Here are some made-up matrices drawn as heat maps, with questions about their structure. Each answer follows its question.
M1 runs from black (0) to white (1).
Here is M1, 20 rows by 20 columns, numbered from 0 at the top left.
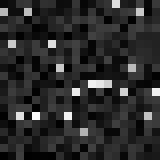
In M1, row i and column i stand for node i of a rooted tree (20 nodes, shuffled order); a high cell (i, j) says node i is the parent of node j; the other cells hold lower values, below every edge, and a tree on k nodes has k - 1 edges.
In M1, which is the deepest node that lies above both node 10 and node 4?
14
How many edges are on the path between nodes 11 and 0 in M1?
5
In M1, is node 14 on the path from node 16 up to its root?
yes
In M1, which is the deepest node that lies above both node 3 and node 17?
1
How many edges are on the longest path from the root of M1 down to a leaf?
8
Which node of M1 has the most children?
14
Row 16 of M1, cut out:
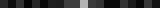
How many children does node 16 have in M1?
1
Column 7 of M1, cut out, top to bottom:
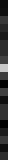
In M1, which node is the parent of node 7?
8
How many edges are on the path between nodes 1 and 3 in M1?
1
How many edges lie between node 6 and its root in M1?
1
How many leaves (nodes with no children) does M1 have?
12
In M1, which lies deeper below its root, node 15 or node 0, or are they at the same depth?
node 15
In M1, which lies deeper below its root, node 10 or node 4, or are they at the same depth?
node 10
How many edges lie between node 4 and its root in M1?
4
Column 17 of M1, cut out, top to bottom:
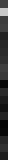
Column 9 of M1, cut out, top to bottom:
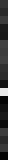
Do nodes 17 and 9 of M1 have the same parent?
no
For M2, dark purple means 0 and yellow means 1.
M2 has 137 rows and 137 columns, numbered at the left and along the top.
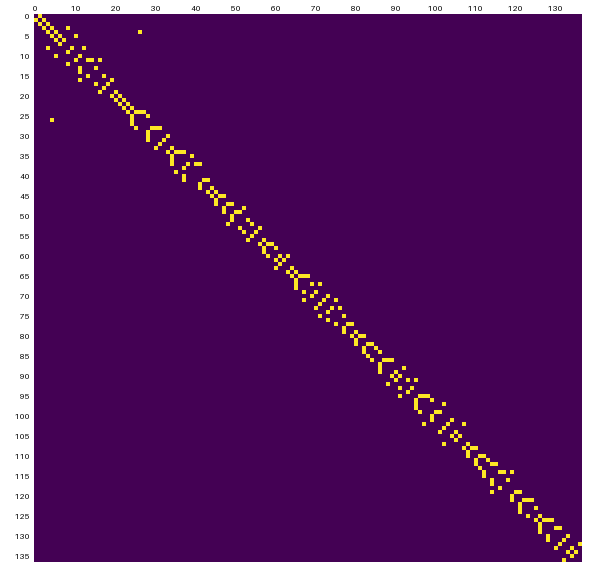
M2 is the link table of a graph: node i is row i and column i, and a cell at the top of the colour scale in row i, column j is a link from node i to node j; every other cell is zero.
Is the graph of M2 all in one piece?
yes
